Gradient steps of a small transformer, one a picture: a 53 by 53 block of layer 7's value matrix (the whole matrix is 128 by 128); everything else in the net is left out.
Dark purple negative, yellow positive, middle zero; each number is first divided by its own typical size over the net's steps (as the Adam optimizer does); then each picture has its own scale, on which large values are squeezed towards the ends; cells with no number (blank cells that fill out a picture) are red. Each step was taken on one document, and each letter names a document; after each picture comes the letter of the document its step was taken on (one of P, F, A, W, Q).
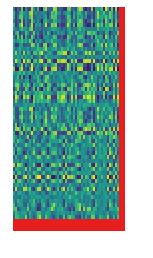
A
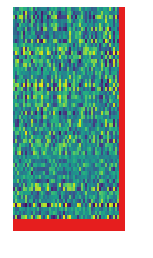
A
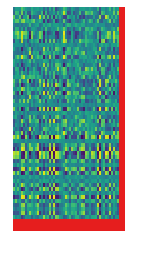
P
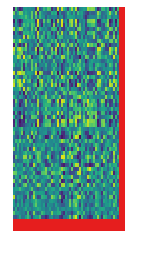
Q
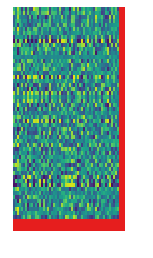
Q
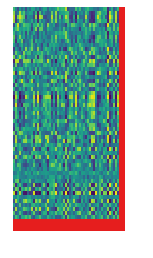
A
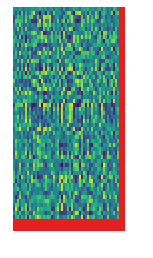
Q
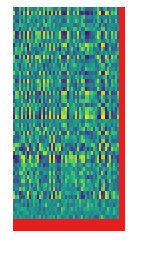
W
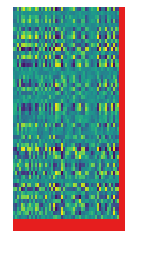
P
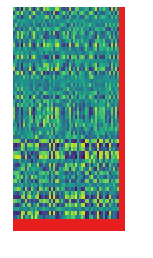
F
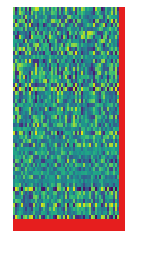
A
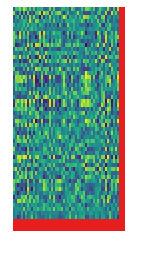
W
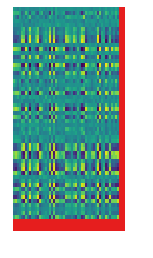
P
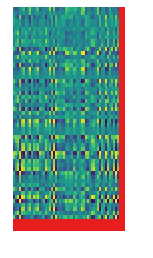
P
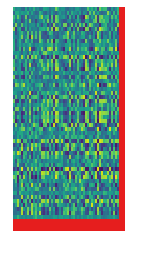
F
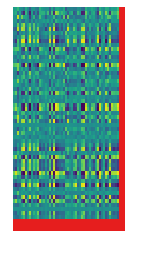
P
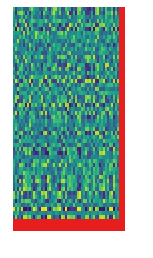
A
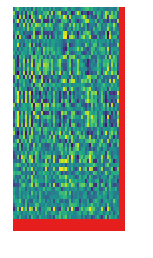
W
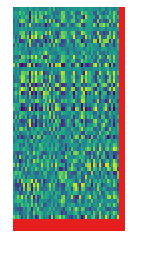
W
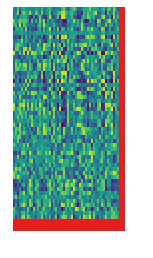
Q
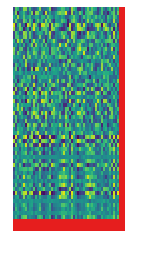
Q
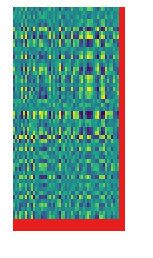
W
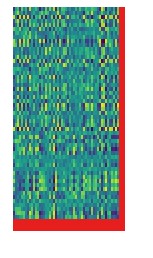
P
